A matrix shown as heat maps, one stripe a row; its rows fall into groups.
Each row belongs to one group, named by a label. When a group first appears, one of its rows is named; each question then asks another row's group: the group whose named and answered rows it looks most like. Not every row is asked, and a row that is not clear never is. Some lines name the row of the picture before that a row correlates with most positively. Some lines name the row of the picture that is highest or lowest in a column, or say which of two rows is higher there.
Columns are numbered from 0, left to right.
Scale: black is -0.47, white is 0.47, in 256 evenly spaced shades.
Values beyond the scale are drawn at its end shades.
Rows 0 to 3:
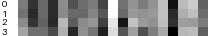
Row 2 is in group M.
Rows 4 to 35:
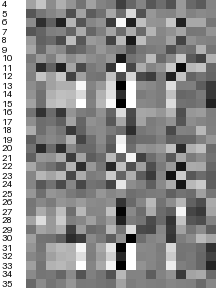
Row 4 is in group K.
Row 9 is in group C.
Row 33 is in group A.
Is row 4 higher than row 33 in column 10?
No
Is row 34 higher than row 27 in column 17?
Yes
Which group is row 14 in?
A
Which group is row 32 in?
A
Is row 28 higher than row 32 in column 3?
Yes
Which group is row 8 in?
M
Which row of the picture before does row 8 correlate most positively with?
2
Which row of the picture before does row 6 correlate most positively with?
2
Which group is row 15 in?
A
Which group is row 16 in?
M
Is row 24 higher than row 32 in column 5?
No
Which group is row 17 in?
M
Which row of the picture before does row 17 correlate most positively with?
2
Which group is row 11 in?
M
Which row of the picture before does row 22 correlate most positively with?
3
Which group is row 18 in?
C
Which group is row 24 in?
M
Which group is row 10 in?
K
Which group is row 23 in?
K
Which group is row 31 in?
A
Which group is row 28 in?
K
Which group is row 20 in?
M
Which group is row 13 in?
A
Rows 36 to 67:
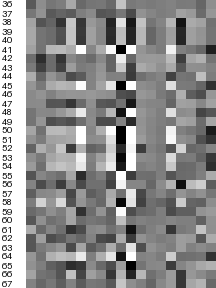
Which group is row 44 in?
C
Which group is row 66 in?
M
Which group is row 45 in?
A
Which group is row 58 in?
K
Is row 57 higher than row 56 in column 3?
Yes
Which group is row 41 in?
A
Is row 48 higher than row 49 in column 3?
Yes
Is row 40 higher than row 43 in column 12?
No
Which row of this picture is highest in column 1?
58
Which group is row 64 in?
A
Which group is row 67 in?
M
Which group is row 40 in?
M
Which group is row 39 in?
M
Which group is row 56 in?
M
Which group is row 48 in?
A
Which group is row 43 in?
M
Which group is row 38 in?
M
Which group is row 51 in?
A
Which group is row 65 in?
C
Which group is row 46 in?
K
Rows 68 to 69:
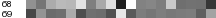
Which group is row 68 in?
A
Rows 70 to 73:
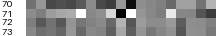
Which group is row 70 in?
C
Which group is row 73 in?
M
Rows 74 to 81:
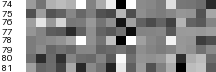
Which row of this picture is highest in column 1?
76
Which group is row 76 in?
K
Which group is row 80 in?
M
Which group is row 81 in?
M
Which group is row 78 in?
A
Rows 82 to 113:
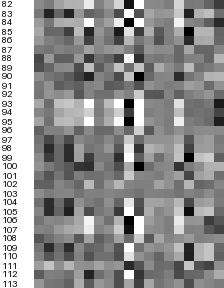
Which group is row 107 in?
A
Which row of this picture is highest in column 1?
111
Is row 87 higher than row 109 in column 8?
Yes
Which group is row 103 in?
C
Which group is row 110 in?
M
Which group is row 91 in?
C
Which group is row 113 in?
M
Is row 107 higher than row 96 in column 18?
No
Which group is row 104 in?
M
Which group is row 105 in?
M
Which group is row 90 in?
C
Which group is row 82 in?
A
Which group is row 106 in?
A
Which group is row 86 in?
M
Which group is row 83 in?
M
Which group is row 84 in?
A
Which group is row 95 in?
A
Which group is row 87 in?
K
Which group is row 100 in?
C
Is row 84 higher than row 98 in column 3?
Yes
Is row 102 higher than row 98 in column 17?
No
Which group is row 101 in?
M
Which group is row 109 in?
M
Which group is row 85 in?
M
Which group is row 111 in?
K
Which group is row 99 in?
M
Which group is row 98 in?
M
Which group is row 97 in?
M
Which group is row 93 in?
A
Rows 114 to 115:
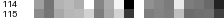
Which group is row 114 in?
A
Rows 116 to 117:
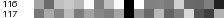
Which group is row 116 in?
A
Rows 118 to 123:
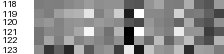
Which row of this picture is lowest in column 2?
123
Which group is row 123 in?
M
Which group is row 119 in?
A
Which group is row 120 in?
K
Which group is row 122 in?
K
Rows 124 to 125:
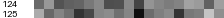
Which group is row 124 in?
C
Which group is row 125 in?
C
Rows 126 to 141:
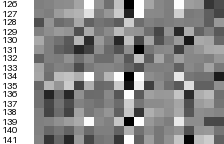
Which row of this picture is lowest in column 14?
129
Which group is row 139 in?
A
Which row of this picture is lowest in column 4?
131
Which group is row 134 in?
A
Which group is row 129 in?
K
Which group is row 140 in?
M
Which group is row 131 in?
C
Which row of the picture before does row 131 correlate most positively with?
125
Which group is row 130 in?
M
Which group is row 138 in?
M
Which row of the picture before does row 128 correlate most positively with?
124
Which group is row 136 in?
M
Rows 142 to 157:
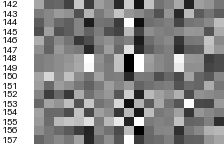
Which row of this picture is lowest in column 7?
145
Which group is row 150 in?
K
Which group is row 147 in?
C
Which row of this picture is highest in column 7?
155
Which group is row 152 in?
M
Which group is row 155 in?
A
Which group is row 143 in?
K
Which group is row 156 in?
C
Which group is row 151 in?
C
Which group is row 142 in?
M
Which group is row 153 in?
K
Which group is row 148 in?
A
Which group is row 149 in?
A
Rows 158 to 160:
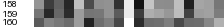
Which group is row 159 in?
M
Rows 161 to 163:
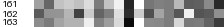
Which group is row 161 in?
A
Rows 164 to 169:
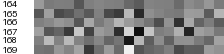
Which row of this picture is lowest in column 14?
166
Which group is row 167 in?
M
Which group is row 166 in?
K
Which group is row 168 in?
K
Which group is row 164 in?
C
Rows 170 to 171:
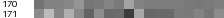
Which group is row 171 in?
K
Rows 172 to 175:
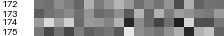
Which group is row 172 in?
K
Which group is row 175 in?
M
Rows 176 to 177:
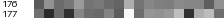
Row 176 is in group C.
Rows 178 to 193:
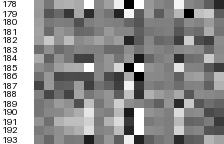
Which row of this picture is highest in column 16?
179
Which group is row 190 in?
A
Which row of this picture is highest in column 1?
182
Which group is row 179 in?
M
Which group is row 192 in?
A
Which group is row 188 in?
M
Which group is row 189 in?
K
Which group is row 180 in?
C
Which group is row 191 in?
A
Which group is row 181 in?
C
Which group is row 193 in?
C
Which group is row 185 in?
A
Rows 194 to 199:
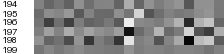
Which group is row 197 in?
K
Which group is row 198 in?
M
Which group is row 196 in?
M
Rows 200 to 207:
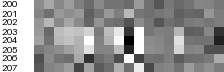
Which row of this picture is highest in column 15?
207
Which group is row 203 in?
A
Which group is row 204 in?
A
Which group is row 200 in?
K
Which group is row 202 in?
K
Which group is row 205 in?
A
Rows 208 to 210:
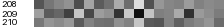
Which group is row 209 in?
M
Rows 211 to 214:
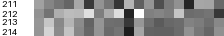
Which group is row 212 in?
A
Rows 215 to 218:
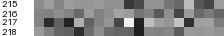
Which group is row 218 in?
C
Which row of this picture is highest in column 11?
217
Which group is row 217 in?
M
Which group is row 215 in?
K
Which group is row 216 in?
K
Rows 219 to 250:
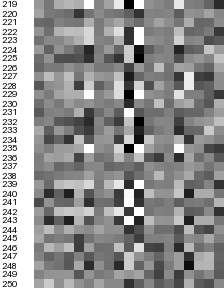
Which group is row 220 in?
C
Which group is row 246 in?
K
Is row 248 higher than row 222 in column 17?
Yes
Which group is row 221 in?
K
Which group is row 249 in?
K
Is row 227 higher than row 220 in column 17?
No
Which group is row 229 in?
A
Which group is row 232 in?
C
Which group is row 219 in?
A
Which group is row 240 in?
M
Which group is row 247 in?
M
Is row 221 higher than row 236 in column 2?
No
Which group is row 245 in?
C
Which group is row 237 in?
C
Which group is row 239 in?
A
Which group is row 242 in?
A
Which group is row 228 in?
K
